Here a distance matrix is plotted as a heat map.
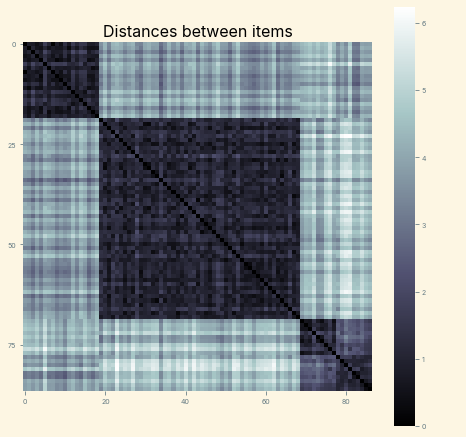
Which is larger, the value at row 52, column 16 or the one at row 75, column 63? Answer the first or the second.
the second
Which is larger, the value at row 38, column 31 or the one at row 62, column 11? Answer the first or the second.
the second
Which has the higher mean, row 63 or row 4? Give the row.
4
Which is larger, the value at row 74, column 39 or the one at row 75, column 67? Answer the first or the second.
the second
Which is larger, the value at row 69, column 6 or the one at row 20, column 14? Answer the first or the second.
the second
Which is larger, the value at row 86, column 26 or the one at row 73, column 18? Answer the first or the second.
the second
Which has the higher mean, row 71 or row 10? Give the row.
71
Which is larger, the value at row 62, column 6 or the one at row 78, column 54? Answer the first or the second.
the first
